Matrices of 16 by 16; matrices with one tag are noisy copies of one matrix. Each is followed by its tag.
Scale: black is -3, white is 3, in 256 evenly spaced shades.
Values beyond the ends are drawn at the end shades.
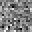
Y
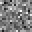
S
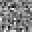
Y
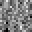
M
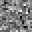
S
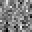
M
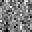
M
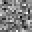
S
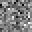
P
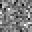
P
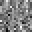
M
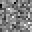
P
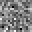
Y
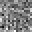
Y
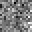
P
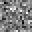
S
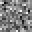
S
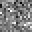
P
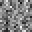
M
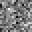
P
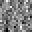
M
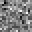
S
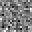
Y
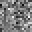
P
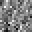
M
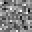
S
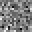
Y
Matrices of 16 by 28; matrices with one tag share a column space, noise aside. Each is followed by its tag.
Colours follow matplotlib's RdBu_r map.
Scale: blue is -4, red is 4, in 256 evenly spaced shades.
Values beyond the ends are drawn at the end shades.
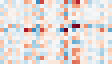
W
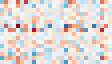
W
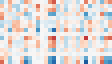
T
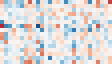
W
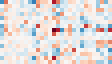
W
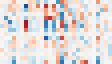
T
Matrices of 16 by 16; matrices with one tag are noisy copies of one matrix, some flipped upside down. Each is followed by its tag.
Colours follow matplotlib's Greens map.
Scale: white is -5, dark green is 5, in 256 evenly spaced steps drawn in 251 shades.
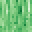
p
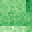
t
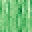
p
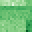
t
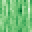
p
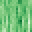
p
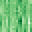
p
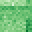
t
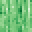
p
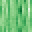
p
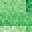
t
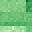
t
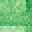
t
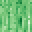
p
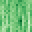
p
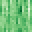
p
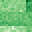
t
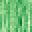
p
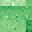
t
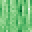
p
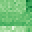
t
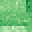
t
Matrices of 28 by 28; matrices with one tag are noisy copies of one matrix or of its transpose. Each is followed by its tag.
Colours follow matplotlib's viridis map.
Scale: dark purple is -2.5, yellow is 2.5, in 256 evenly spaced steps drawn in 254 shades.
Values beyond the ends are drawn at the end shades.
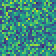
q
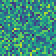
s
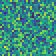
s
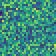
q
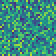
s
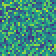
q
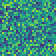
q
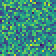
q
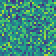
q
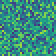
s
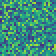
q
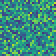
s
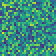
q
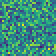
q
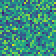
s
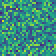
q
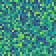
s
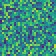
q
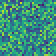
q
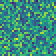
s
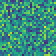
q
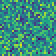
s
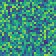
q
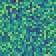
q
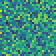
s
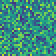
s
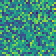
s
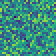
s
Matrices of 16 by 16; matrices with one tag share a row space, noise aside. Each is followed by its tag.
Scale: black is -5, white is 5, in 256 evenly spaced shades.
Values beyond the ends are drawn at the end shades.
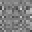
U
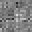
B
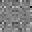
U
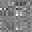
B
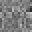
U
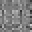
U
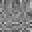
U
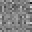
U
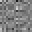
B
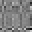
U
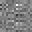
B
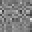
U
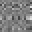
U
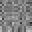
U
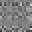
U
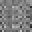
U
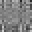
U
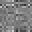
B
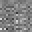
B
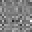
U
